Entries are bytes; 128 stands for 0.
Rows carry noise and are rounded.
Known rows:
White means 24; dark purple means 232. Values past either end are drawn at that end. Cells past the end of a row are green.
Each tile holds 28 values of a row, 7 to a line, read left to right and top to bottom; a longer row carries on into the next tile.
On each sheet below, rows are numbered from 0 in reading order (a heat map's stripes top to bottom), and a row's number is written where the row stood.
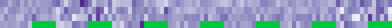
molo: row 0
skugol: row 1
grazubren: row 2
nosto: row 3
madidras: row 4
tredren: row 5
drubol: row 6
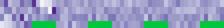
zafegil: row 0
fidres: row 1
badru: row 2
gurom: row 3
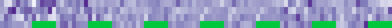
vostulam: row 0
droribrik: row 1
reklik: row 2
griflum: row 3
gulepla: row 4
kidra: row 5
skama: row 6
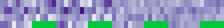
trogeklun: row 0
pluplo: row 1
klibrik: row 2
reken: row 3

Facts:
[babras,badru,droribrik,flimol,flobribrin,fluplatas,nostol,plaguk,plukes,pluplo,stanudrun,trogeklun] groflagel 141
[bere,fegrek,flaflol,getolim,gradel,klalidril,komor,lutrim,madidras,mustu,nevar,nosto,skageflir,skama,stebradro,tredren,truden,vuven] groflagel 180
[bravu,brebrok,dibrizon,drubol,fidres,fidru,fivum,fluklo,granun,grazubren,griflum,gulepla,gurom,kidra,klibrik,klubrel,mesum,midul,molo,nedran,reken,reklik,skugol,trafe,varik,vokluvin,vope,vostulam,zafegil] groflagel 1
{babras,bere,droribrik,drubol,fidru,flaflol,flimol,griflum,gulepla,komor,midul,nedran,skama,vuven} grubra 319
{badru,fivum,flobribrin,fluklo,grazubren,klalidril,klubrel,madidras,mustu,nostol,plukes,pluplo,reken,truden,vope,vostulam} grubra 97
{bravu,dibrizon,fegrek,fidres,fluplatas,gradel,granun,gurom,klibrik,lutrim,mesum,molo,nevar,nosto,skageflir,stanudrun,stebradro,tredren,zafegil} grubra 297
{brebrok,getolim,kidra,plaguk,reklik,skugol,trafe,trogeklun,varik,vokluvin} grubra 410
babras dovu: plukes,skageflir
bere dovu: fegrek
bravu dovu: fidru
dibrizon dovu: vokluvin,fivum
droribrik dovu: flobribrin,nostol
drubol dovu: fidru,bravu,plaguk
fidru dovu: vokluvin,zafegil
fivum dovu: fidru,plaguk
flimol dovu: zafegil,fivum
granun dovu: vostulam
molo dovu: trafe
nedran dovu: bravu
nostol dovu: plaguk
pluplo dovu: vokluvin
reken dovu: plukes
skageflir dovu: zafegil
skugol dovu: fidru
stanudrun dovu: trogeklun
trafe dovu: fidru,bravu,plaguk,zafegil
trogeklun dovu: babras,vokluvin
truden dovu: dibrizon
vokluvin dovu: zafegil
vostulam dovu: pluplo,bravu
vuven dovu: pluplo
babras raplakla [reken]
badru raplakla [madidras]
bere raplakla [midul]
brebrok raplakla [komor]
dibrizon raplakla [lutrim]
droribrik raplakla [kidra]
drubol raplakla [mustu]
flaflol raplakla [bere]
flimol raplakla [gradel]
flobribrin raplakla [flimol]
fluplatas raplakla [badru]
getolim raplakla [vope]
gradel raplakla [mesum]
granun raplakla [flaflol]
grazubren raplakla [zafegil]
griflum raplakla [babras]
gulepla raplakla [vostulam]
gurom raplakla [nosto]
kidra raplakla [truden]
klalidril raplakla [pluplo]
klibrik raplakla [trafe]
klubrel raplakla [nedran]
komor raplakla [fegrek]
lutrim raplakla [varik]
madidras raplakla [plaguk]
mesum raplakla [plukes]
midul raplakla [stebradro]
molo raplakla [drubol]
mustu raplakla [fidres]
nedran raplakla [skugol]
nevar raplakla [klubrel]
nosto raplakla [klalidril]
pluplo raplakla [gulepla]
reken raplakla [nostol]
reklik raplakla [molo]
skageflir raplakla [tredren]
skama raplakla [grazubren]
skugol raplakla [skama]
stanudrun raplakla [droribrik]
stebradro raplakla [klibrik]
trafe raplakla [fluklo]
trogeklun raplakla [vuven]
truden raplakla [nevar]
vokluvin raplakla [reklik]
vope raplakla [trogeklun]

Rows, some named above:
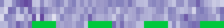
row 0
nedran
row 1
molo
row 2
bere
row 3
nevar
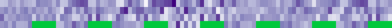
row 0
plukes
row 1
nedran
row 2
vostulam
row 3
fidru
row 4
midul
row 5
vuven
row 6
nedran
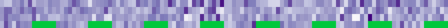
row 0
truden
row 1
vuven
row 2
plaguk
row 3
trafe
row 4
skama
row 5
flaflol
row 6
bravu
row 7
flimol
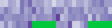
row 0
klubrel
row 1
fluklo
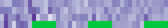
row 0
stanudrun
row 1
stebradro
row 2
molo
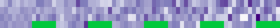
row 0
flobribrin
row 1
skama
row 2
nostol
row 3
dibrizon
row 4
bravu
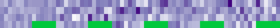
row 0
varik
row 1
fivum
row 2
pluplo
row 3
babras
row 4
skageflir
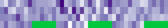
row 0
kidra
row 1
vokluvin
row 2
granun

